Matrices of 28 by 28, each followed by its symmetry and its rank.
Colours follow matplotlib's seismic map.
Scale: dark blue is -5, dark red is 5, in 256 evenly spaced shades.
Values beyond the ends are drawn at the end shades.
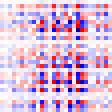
neither, rank two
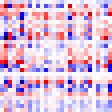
neither, rank three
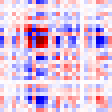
symmetric, rank two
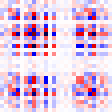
symmetric, rank two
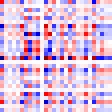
neither, rank two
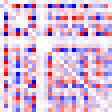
antisymmetric, rank two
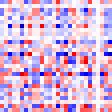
neither, rank three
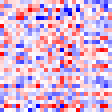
neither, rank five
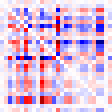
antisymmetric, rank two
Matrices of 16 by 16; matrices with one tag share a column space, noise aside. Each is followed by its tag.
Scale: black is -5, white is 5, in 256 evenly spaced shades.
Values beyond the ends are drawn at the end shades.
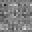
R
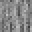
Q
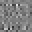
R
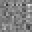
R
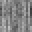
Q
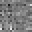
R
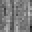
Q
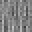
Q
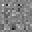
R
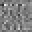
R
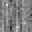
Q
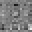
R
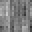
Q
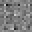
R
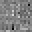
R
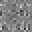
R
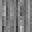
Q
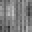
Q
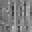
Q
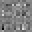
R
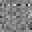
R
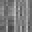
Q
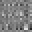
R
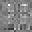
R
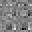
R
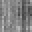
Q
